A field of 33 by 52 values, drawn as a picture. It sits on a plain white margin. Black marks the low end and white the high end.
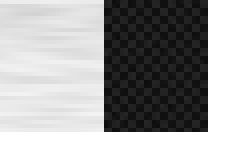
It is made of 1 by 2 panels. Panel 1,1: very high, streaked across, faint in contrast. Panel 1,2: very low, checkered, faint in contrast.
